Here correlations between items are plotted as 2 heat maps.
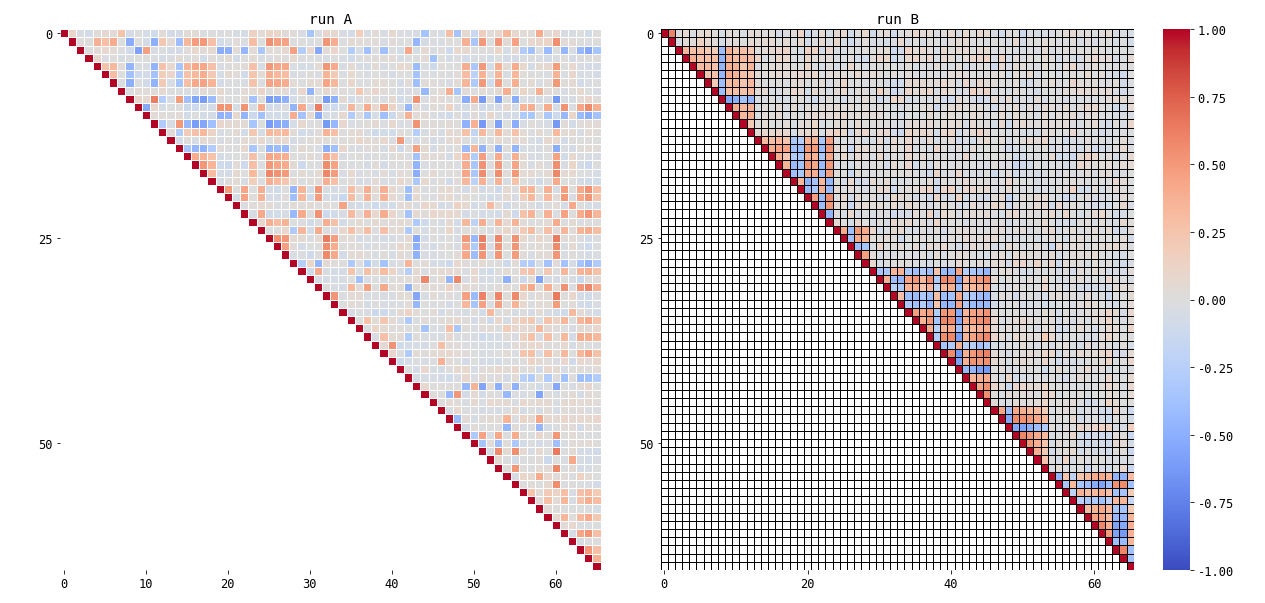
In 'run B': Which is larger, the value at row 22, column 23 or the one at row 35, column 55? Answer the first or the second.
the second
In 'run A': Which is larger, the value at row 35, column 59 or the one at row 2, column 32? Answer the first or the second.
the first
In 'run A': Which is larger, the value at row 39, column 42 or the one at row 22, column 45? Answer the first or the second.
the second
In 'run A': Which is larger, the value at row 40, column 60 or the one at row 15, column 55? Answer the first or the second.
the second
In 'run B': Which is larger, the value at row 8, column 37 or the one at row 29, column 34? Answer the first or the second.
the first
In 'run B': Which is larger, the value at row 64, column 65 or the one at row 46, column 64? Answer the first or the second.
the second
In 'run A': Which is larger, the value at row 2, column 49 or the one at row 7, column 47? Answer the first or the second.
the second
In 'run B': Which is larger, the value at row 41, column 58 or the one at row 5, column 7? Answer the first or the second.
the second
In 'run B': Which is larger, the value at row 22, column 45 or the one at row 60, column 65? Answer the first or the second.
the second
